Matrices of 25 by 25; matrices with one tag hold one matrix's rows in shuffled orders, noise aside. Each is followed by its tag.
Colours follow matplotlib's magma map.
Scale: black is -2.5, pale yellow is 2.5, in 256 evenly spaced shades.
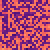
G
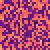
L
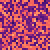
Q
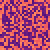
L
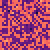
G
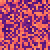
L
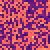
Q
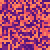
G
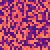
Q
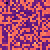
G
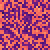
L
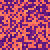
Q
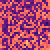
G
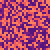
Q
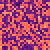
G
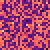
L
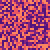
Q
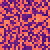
L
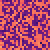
L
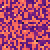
Q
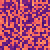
L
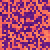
G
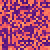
G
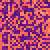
G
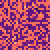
Q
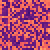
G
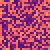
G
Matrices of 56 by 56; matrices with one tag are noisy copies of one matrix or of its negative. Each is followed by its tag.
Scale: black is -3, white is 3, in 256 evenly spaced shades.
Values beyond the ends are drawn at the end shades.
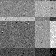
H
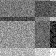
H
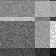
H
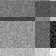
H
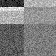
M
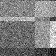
H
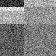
M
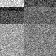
M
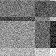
H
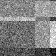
H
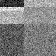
M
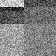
M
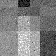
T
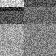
M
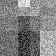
T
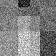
T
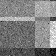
H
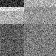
M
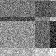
H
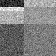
M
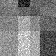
T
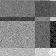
H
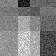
T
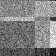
H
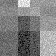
T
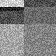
M
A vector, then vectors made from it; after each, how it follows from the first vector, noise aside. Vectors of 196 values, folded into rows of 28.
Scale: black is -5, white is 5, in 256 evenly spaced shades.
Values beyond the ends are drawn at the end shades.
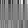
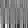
reversed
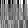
scaled up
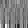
reversed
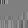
partly zeroed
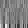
reversed
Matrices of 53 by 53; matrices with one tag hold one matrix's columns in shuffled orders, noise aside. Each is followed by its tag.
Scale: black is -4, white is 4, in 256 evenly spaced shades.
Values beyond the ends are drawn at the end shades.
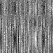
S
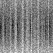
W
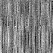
S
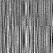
S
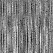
S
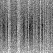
W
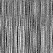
S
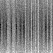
W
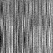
S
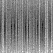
W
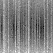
W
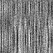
S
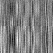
S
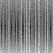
W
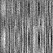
S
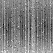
W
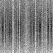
W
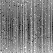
W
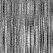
S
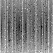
W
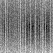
W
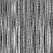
S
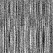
S
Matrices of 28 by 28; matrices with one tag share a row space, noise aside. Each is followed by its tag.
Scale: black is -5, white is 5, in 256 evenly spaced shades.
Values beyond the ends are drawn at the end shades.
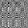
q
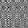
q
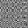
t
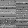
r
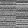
r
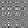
q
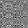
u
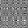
t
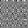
t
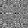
u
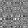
u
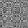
u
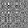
q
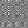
q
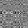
u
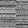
r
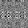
q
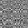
u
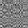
u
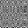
t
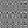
t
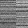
r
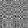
u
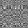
u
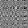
t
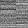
r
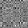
u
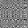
t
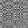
u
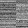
r
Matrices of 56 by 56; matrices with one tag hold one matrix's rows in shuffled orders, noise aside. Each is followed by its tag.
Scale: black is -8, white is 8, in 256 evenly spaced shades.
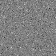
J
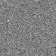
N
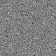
N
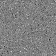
J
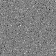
J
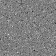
N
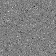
N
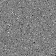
N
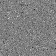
N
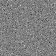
J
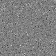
J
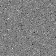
N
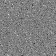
N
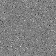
J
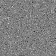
N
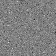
N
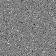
N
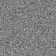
J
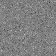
J
